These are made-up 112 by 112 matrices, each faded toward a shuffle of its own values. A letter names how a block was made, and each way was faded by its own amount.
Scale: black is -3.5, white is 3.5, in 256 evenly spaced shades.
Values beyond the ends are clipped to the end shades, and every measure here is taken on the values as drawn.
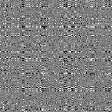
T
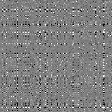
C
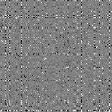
C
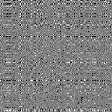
T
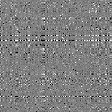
T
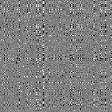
C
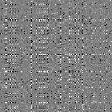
C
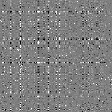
C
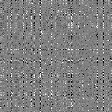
C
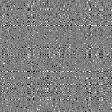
T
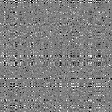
T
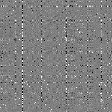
C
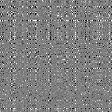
C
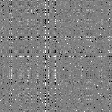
C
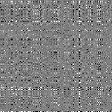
C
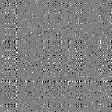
C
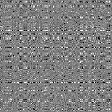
T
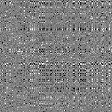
T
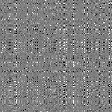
C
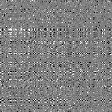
T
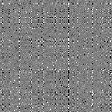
C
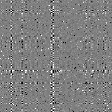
C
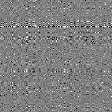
T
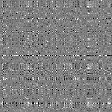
T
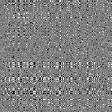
T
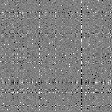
C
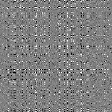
C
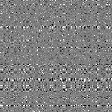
T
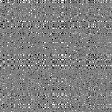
T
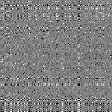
T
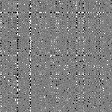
C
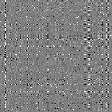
C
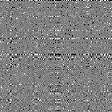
T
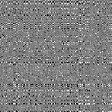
T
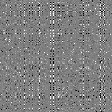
C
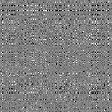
T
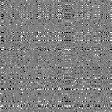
T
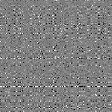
T
